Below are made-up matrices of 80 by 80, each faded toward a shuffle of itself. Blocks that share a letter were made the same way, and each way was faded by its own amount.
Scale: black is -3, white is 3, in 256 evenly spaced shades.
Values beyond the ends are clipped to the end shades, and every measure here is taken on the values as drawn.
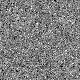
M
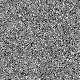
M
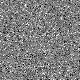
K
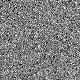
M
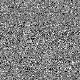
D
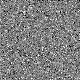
K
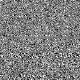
D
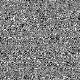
D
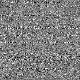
D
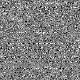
D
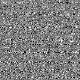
D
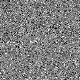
K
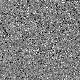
K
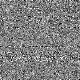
D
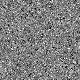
M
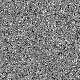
M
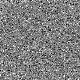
K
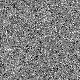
M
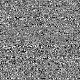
D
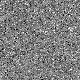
K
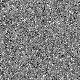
M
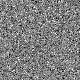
M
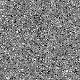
K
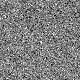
M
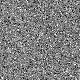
M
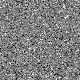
K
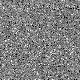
K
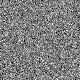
M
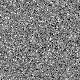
M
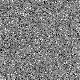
K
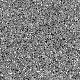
M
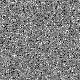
K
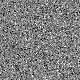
M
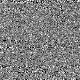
D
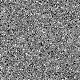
M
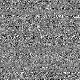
D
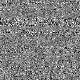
D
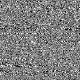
D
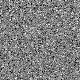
M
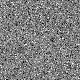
M
